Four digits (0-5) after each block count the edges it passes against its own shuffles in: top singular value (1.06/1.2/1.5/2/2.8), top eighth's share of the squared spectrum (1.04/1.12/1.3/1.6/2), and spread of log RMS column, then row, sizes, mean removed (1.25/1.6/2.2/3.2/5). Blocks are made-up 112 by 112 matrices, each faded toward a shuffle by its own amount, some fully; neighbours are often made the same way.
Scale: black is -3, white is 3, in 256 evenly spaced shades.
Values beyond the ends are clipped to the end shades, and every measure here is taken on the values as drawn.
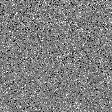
0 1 0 2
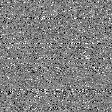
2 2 0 3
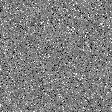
0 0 0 0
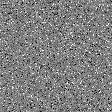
0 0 0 0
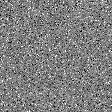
0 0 0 1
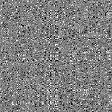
4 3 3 2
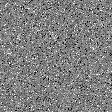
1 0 0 1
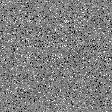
1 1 0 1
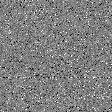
1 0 0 1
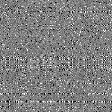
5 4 2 3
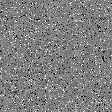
3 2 1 0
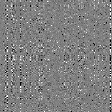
5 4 3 2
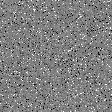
0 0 0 0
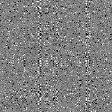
4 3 3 2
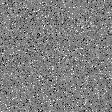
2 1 0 0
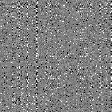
4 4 3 1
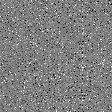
2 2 1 0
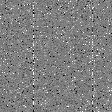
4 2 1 0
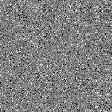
4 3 1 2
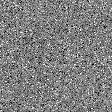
2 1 0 0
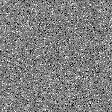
3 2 0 0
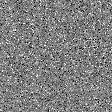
2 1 0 0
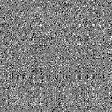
4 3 2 2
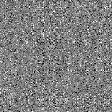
4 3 2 2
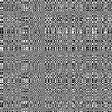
5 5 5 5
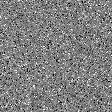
0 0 0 0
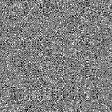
4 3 2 2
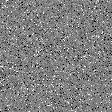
0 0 0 0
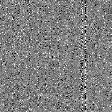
4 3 3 1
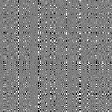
5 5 4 3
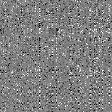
4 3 3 2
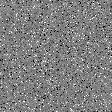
2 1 0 0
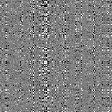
5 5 4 3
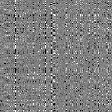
5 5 4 3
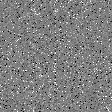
2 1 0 0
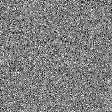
3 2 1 0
